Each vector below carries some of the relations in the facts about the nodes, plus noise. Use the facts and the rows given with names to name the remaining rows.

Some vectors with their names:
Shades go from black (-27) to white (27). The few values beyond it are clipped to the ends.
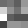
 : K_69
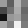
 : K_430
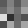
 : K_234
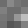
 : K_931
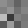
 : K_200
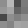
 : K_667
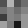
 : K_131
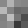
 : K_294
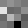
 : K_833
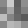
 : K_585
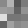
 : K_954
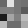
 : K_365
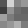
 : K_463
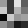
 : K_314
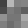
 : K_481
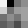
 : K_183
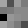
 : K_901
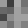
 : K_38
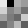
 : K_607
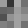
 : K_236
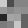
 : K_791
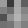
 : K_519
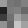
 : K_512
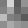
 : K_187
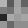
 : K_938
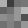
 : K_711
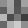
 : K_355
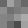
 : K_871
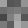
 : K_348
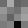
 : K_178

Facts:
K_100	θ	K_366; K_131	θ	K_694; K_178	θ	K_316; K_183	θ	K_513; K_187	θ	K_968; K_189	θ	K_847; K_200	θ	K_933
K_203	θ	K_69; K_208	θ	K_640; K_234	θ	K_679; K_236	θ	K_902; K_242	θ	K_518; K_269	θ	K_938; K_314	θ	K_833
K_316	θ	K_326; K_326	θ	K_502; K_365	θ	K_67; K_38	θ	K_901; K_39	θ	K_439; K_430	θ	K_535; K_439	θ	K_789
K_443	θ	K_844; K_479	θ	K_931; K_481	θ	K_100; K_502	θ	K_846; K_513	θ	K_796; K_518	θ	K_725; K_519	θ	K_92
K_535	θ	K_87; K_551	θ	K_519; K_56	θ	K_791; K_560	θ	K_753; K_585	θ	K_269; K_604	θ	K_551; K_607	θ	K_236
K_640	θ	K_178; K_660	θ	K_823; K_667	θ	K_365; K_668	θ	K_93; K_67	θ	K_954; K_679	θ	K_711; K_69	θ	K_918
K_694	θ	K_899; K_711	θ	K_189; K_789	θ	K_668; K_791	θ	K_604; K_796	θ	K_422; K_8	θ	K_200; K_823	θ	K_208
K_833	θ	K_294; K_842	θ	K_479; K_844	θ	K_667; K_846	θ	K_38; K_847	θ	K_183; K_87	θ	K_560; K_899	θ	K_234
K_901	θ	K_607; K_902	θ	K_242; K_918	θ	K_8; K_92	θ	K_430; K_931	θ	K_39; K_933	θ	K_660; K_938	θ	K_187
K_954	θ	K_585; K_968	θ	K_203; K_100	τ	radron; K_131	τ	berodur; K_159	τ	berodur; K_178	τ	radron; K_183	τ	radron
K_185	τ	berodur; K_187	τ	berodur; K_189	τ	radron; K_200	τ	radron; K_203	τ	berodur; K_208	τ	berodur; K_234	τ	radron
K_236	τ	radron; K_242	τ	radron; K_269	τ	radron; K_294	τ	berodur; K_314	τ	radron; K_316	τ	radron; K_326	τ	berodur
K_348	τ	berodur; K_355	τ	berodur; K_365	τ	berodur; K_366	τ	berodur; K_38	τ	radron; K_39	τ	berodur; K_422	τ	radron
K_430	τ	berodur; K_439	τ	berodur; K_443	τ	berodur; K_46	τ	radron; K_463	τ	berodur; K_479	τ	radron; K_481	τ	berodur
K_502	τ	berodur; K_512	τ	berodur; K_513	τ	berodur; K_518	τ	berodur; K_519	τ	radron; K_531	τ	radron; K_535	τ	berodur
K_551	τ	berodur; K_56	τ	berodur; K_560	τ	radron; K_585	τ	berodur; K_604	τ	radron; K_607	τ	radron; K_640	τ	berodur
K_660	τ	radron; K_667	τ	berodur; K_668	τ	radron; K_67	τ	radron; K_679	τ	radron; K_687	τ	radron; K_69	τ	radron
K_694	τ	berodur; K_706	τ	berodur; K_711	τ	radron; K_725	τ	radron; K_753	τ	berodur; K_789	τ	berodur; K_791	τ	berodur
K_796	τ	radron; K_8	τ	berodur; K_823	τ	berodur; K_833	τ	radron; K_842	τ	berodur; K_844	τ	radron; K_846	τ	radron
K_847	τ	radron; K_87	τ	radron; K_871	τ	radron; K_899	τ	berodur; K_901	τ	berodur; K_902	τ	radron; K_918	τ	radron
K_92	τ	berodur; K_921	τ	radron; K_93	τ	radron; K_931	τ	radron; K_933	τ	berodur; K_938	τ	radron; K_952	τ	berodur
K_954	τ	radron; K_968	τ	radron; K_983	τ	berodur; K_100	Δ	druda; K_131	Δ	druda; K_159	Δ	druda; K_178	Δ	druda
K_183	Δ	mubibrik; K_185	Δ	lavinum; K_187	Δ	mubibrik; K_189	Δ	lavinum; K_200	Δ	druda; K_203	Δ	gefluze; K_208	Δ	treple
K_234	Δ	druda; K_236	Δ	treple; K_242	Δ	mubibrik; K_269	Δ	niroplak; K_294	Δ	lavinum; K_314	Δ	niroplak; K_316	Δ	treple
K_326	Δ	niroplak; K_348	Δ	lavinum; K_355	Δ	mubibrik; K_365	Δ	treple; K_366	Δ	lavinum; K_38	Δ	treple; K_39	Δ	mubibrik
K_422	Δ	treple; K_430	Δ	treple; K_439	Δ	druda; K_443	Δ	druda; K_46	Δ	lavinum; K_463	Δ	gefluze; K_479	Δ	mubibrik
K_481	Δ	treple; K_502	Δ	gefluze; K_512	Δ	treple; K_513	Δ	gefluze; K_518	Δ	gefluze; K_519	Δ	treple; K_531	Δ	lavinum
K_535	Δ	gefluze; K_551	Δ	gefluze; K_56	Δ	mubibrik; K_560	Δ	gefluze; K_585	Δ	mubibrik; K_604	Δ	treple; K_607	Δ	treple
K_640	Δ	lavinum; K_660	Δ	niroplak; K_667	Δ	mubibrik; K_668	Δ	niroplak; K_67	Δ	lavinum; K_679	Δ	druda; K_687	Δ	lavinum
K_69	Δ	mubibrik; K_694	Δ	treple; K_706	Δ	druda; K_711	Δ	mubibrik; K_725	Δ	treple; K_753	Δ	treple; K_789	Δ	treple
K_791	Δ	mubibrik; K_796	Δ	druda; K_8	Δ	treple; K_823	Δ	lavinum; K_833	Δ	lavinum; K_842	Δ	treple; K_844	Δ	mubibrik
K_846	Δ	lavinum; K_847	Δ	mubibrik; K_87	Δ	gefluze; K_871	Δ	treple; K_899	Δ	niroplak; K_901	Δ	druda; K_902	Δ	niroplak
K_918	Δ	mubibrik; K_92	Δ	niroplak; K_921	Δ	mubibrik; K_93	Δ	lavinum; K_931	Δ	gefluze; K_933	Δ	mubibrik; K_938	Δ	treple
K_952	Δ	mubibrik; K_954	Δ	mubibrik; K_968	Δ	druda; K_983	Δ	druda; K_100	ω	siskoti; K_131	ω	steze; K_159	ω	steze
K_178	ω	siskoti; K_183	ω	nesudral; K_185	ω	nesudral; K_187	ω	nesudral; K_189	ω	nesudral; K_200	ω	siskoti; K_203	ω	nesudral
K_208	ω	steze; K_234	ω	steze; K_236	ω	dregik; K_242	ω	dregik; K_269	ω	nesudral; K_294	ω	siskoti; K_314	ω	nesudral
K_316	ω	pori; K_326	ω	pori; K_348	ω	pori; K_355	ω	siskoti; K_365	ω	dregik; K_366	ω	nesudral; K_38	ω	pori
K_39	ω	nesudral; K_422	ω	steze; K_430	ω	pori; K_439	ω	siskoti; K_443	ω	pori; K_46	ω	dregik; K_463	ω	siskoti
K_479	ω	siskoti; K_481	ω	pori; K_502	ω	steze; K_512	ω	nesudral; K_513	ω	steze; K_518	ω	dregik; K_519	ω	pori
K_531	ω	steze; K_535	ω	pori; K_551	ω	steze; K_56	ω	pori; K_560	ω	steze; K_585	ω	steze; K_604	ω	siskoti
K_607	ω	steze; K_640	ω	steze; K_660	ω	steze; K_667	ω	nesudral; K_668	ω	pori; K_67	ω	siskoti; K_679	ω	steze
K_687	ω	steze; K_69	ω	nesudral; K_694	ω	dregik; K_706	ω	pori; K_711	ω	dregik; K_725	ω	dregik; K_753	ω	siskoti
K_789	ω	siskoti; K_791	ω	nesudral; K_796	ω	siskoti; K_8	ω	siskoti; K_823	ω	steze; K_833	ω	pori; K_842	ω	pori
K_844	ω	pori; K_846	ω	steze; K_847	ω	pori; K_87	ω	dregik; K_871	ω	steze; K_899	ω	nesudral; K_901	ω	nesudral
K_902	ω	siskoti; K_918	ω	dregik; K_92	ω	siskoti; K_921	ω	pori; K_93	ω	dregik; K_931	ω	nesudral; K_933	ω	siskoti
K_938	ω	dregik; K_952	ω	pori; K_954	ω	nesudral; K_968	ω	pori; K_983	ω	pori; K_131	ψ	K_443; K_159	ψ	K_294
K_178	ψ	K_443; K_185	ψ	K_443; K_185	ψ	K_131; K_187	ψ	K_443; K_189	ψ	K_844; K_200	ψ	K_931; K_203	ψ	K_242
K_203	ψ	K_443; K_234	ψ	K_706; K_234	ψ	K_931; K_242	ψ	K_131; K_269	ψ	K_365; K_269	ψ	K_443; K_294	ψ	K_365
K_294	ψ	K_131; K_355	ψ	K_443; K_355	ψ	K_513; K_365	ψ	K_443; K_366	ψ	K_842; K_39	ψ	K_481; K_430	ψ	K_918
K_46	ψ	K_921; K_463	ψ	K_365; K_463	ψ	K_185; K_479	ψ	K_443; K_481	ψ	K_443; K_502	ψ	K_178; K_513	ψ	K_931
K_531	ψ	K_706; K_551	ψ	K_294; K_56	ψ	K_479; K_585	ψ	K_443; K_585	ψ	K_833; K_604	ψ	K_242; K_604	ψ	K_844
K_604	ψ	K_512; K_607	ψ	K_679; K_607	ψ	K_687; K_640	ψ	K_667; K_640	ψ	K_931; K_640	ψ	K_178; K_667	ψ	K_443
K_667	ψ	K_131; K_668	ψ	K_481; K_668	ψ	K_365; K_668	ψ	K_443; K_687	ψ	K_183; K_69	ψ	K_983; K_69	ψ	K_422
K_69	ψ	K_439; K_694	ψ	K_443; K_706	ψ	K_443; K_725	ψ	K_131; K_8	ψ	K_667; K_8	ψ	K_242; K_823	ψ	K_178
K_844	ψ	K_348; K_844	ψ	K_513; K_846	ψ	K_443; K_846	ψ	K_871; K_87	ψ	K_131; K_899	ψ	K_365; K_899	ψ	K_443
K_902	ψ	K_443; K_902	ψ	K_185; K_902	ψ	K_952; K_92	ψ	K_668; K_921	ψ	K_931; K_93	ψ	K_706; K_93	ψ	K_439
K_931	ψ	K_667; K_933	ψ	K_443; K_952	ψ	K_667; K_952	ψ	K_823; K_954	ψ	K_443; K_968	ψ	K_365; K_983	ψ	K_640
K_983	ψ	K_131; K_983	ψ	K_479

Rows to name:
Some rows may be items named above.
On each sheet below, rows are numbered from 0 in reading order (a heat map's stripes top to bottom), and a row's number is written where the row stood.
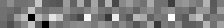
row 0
K_931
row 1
K_443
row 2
K_640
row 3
K_640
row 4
K_902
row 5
K_968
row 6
K_902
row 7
K_954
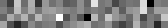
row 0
K_660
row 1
K_67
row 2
K_46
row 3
K_365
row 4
K_422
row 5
K_679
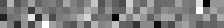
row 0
K_131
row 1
K_604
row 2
K_871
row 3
K_954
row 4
K_326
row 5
K_178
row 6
K_87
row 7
K_687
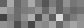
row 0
K_706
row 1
K_921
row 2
K_725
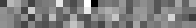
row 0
K_92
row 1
K_439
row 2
K_844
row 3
K_183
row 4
K_479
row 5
K_242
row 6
K_640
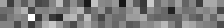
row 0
K_796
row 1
K_189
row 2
K_918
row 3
K_899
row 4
K_100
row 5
K_694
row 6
K_513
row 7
K_92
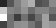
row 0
K_93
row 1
K_348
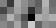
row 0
K_366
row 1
K_842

